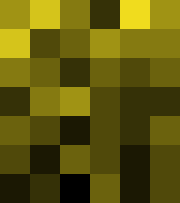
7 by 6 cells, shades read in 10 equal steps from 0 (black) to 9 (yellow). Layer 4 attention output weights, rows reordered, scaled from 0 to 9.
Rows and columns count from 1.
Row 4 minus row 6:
-1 4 2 0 1 -1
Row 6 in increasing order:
1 1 3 3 3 4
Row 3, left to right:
5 4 2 4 3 4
